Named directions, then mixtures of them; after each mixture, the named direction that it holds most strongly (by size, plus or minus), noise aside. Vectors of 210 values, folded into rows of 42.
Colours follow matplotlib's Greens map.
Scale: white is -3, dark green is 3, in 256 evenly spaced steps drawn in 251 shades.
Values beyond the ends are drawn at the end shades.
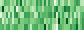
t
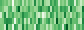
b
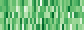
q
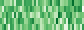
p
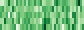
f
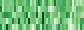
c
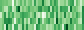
b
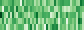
t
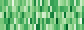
b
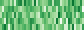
p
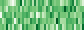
b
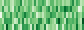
b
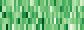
c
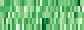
q
